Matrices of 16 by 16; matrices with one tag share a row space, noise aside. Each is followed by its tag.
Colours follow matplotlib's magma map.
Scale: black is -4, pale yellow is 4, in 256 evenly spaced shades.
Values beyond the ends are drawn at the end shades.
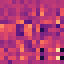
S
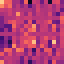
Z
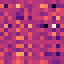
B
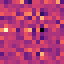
S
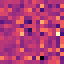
S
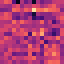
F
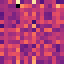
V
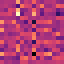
V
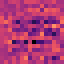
F
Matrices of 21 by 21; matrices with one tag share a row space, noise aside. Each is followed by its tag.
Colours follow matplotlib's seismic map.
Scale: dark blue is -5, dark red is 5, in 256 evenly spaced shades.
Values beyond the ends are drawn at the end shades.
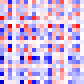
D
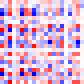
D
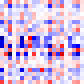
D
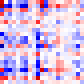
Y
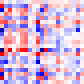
Y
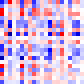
D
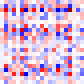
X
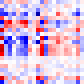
Y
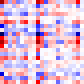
Y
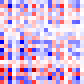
D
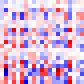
X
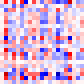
X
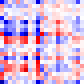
Y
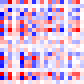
D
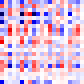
D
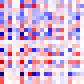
D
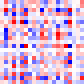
X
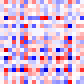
X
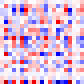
X
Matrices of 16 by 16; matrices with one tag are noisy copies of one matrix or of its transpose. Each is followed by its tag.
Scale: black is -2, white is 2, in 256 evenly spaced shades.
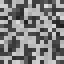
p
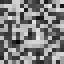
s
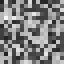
s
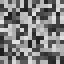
p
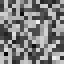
s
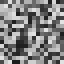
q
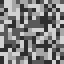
q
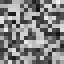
s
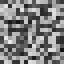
q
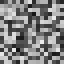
q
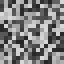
s
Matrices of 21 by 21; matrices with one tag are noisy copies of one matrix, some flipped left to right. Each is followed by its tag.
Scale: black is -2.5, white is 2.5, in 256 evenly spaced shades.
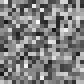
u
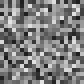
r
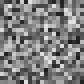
r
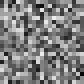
u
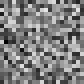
r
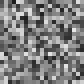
u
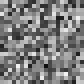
u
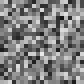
u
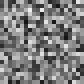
u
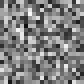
u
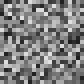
r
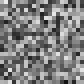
u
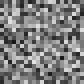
r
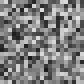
u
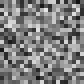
r
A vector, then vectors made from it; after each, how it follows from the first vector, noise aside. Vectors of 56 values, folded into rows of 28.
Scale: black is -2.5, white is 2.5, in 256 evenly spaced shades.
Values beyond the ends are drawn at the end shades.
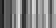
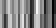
reversed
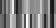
wrapped around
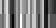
wrapped around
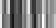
wrapped around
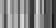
reversed
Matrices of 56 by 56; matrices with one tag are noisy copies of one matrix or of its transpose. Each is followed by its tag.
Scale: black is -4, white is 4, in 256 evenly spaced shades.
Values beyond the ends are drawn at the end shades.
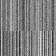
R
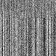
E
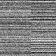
R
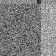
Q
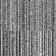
R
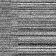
E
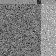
Q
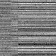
E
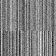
R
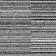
R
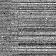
E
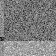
Q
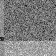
Q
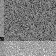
Q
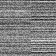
R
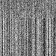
E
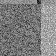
Q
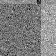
Q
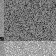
Q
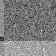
Q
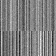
R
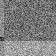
Q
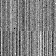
R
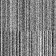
R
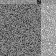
Q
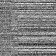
E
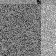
Q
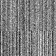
R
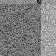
Q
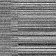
E
